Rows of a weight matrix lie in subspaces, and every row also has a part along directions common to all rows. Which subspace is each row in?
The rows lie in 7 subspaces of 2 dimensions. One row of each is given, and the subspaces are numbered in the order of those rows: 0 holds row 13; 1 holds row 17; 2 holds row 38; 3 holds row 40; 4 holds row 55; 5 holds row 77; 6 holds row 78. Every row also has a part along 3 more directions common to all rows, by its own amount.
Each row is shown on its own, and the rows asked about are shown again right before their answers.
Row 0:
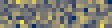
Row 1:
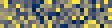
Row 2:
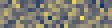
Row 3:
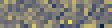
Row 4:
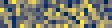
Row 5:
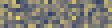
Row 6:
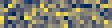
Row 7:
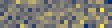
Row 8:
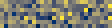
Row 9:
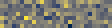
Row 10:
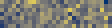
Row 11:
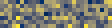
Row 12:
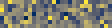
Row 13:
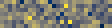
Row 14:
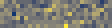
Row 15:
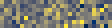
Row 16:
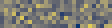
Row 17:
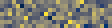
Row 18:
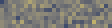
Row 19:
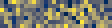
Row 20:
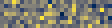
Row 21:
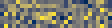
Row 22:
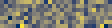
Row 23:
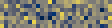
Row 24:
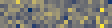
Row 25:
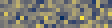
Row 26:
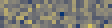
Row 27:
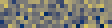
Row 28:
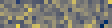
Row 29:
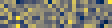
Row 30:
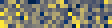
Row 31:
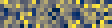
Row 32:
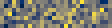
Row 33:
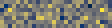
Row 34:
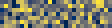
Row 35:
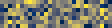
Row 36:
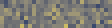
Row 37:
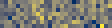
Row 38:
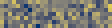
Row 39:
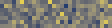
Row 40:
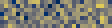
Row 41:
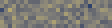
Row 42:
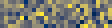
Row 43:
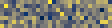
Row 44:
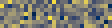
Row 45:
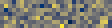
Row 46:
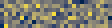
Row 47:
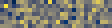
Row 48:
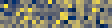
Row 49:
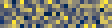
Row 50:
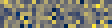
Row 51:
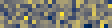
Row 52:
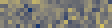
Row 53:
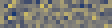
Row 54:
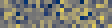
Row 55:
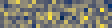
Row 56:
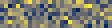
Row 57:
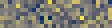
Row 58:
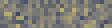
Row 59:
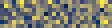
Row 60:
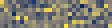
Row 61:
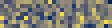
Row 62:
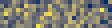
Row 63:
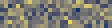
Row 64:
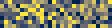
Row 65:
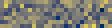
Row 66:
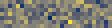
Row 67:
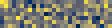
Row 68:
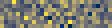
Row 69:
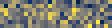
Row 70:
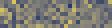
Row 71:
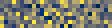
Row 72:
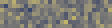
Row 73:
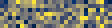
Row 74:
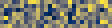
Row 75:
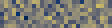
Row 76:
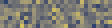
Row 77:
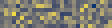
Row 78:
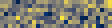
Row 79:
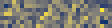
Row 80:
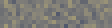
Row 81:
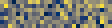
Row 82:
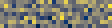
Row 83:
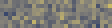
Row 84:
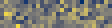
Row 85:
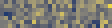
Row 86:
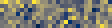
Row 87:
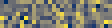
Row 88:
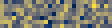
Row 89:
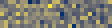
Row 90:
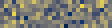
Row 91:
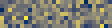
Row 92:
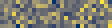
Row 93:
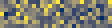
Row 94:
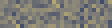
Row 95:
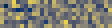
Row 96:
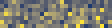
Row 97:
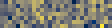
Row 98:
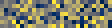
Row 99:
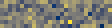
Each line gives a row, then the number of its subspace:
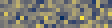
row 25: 6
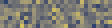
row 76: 1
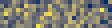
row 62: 2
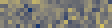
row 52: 2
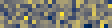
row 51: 1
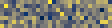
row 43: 6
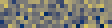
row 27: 3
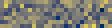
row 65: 0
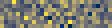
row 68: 0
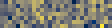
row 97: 6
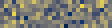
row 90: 5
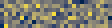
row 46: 4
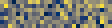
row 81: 3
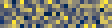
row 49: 0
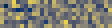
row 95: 2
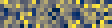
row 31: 1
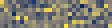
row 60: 5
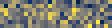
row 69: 1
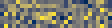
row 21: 4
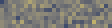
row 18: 5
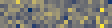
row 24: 2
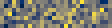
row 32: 3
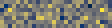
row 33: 4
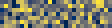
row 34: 2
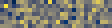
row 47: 2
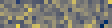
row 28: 2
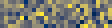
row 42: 6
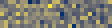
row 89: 3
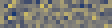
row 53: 1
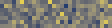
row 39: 0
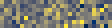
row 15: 5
